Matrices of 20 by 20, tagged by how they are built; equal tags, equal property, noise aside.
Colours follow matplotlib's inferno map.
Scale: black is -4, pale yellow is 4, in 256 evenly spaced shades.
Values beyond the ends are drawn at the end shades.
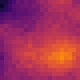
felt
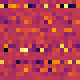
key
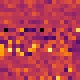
key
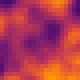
felt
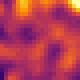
felt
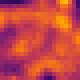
felt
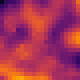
felt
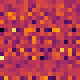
key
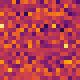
key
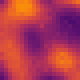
felt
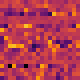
key
